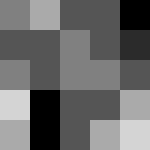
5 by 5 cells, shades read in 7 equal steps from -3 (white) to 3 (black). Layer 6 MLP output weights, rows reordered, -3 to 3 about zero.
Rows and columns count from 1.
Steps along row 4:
up down same down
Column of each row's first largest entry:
5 5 2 2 2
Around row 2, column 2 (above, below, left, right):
-1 1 1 0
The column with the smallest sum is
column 1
